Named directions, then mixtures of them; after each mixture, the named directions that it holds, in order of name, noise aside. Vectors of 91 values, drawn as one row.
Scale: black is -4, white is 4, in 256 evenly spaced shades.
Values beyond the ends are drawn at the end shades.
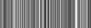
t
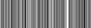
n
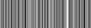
n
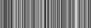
n, t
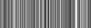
t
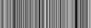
t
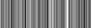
n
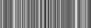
t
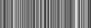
t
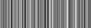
n, t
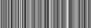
n, t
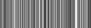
t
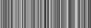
n, t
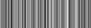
n, t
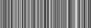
n, t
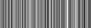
n, t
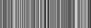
t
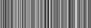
n, t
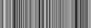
t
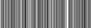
n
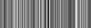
t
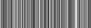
n, t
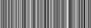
n, t
